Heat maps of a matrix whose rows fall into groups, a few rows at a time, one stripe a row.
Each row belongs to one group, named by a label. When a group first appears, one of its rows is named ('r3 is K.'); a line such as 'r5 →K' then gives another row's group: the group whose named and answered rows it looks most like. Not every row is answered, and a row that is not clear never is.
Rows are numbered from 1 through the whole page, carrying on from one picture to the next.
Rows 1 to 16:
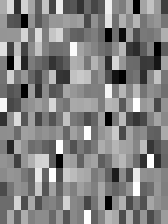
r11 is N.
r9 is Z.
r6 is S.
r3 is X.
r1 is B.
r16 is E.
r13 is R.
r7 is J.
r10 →E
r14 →R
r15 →Z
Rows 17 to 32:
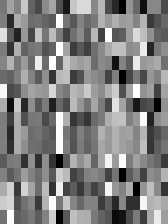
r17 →S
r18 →N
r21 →R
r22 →X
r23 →E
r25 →N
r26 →N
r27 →N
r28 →J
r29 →X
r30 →B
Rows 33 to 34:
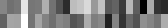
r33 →S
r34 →X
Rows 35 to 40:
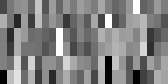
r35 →R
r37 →N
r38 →N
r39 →Z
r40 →Z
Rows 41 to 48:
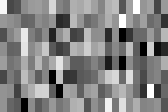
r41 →E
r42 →J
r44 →S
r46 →B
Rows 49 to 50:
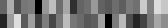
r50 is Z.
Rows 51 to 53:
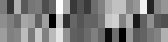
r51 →N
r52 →B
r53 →X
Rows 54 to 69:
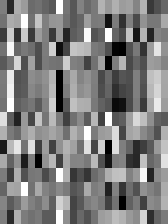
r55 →X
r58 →Z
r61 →S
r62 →E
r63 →E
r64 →Z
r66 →N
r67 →X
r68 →X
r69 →N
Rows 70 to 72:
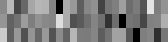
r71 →X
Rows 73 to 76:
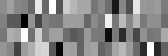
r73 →R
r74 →J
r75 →X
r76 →S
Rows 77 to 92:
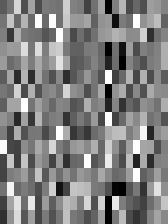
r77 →Z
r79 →N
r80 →X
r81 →X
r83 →Z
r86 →N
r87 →E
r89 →R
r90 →S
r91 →Z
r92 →Z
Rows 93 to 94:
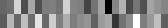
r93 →Z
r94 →R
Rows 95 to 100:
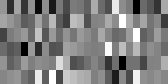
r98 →J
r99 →X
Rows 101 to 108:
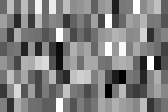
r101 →R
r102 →E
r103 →N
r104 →J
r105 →S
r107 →Z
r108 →N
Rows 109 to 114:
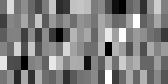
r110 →R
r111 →J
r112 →Z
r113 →J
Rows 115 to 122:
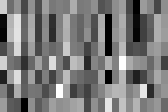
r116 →Z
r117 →Z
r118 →Z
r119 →J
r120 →Z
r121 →N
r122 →J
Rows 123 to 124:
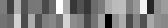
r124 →Z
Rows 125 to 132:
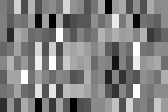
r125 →Z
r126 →B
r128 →R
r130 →X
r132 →B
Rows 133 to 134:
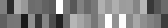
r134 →J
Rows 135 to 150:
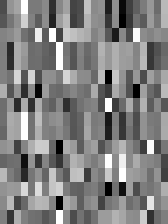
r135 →X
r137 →R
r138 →N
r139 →N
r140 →Z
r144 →X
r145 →S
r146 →J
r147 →J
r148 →X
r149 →S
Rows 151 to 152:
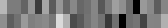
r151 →B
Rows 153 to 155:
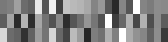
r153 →R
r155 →J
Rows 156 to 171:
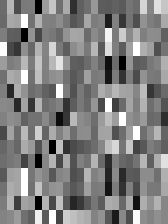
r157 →X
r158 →J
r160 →X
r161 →X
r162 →N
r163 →E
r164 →J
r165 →R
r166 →B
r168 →X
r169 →X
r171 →R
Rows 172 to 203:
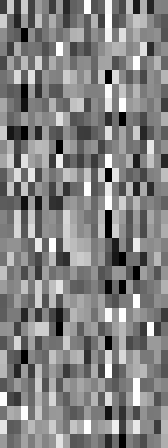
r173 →E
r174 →J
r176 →R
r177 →Z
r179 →J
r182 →S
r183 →B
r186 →J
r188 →Z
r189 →R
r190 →S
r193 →R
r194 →J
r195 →S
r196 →Z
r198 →E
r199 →R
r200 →E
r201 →X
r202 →E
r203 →X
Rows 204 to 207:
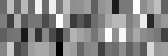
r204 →R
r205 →N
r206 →J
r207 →S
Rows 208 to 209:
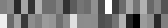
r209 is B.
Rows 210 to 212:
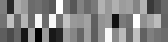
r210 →N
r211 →R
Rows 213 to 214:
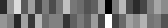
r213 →Z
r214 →E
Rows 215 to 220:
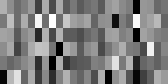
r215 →B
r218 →S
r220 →Z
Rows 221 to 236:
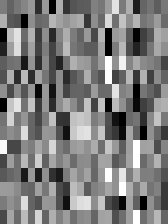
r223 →Z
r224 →Z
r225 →J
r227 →B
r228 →Z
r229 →S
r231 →E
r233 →J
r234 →J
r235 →S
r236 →R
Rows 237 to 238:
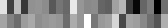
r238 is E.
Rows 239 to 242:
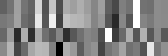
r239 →R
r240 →R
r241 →E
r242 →S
